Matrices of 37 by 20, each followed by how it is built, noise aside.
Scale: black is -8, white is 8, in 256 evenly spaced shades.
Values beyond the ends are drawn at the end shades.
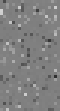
sparse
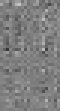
low rank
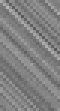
Toeplitz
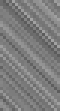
Toeplitz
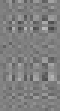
low rank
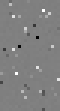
sparse
